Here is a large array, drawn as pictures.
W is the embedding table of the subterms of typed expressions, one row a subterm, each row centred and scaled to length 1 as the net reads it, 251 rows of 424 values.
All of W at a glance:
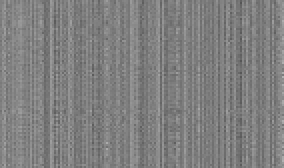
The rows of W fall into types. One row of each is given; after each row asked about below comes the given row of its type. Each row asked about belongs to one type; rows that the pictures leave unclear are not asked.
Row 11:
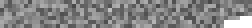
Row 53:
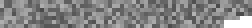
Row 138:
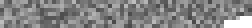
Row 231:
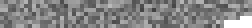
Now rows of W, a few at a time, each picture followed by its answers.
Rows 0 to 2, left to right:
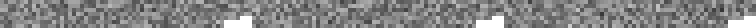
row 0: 231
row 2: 53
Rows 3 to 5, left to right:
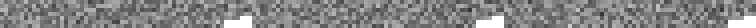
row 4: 11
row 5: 53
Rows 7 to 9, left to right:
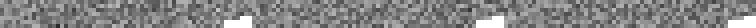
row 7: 138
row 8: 11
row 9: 11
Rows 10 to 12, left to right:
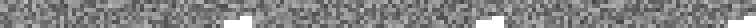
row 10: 231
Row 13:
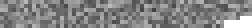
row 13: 231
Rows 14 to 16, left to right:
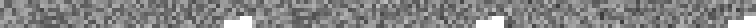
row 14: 53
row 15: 138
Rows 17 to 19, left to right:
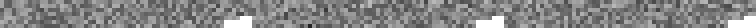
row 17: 53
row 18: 11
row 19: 231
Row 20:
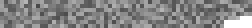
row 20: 231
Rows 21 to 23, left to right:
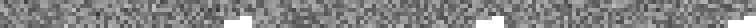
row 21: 53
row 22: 53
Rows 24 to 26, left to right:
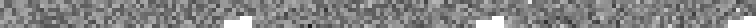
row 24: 53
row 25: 11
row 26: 53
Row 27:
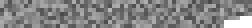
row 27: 11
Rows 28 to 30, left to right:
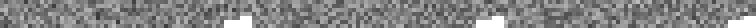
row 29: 53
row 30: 138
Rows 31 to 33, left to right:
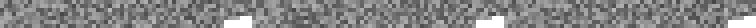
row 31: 11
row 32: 53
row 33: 11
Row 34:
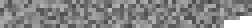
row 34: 11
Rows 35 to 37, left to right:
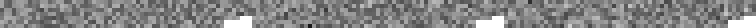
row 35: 53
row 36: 11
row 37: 138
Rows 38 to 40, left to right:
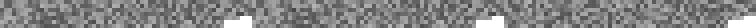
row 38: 53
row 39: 53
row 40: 231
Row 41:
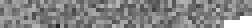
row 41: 138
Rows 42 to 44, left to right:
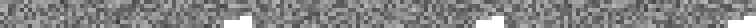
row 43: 231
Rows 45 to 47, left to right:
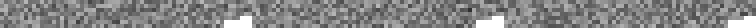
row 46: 11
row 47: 53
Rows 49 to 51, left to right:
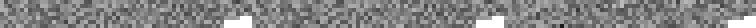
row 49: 53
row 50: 53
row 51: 11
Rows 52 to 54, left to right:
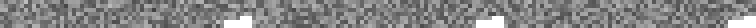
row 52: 231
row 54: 231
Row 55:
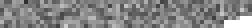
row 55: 138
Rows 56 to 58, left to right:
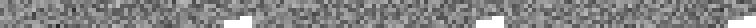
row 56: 11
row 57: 11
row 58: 11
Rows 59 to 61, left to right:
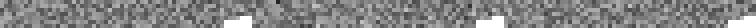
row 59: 11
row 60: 53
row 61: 138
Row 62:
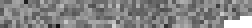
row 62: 138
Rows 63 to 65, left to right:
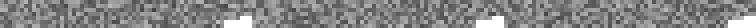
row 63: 231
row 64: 53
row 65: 231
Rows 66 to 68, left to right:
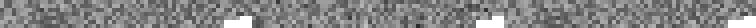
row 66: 53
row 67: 231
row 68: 53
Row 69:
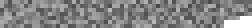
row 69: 11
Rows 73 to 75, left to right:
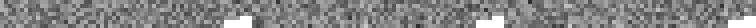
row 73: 53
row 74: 231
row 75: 53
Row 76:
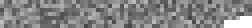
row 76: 138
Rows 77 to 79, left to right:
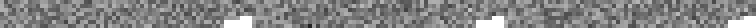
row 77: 53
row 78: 138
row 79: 138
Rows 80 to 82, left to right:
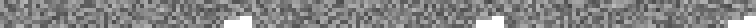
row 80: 231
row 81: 53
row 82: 231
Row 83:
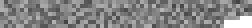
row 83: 53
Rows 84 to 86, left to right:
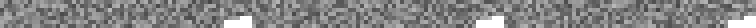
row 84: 11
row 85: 231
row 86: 231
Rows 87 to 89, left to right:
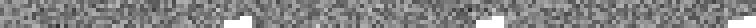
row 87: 138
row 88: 231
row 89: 11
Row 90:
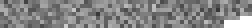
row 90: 53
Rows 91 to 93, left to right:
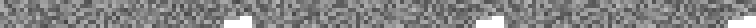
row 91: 53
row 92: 231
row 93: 231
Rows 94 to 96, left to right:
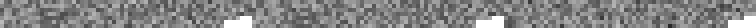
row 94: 138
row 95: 53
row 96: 231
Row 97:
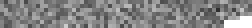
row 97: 231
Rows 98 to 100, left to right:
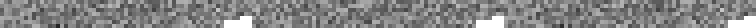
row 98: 138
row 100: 138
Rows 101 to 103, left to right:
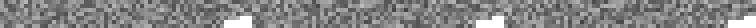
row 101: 231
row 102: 231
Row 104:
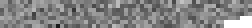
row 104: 11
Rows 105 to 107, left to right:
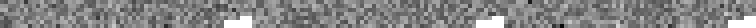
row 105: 231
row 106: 53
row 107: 138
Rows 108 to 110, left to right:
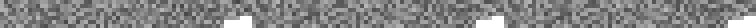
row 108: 53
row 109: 231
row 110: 231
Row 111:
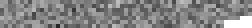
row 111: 11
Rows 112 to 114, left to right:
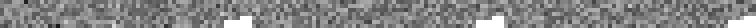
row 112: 138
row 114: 138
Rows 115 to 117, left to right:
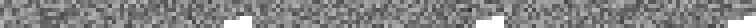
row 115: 138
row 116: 11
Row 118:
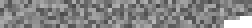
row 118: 11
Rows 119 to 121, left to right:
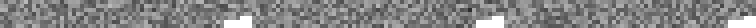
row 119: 231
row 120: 11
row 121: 53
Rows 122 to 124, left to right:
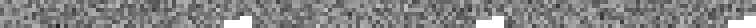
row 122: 138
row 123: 53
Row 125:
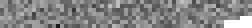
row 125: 11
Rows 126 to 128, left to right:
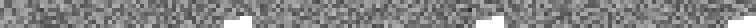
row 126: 53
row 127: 11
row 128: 231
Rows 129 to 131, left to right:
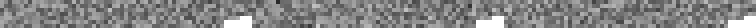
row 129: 11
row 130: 53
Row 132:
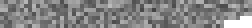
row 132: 231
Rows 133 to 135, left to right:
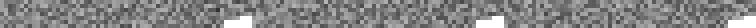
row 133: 11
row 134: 11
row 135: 231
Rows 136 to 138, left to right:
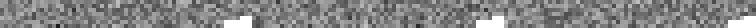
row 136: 11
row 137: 231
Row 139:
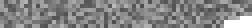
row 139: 231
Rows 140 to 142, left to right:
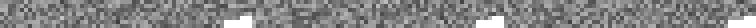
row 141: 138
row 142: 53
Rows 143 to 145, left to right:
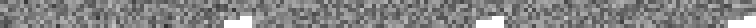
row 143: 231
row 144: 11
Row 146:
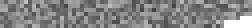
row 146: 231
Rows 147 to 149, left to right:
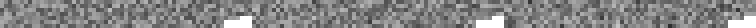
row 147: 11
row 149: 231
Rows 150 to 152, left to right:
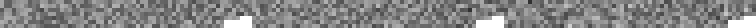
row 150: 53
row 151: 11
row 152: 138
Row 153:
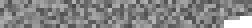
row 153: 11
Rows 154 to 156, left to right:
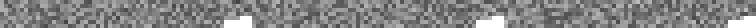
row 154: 53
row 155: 231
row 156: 138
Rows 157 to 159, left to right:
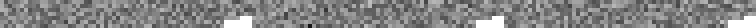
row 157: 53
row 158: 11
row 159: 231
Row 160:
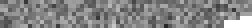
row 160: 231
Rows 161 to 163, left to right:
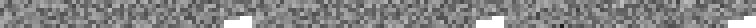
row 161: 11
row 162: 11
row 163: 11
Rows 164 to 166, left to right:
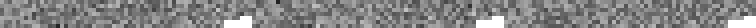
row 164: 138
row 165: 53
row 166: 53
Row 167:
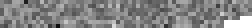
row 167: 138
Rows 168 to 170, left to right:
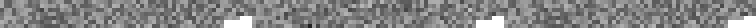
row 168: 53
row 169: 138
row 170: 53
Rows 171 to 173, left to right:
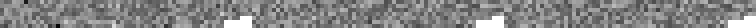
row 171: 138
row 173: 231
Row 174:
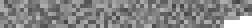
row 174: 53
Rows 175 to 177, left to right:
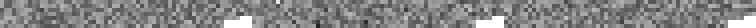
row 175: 53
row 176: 11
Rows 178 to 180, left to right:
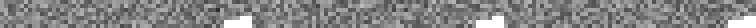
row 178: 11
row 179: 231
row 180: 231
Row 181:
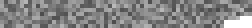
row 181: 231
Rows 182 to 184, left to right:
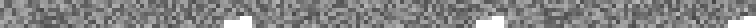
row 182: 53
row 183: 231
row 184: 138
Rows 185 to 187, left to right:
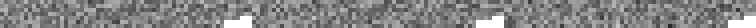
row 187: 231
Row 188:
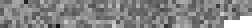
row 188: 138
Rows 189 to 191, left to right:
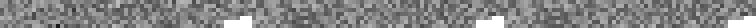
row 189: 11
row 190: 53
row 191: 53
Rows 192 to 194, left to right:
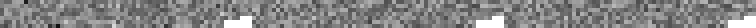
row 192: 138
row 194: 231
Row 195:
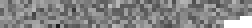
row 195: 11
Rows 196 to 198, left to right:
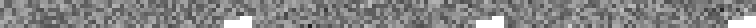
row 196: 53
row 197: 11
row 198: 231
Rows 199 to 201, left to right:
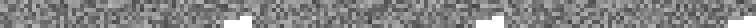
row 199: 231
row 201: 53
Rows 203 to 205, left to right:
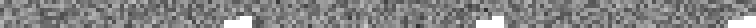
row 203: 138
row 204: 231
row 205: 231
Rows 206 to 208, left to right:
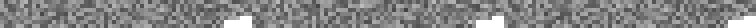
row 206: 231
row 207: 231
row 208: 231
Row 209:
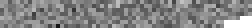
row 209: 11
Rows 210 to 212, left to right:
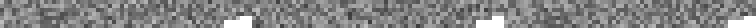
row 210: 138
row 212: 53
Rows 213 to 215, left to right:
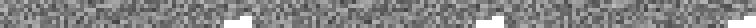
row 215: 231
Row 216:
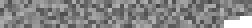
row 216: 11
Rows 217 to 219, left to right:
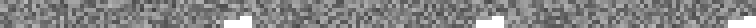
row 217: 231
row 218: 53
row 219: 53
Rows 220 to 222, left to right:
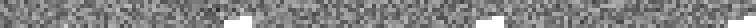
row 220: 231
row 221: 11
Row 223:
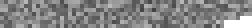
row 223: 231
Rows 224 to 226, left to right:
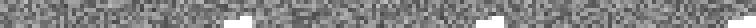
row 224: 231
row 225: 138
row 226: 231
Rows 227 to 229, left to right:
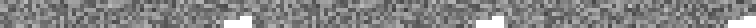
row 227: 231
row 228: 231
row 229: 138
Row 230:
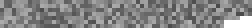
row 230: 53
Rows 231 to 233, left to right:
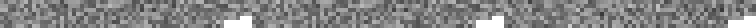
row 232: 231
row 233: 53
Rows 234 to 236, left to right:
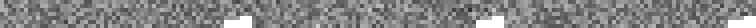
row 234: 53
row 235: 231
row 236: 53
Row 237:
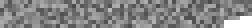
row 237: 11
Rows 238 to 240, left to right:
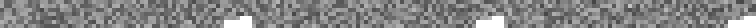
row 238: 53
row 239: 231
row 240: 138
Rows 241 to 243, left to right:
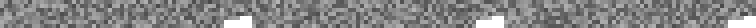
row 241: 11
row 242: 231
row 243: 53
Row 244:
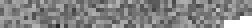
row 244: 138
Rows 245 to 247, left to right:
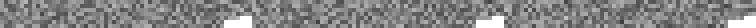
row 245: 231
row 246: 53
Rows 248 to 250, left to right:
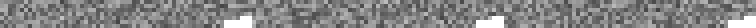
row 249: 138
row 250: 231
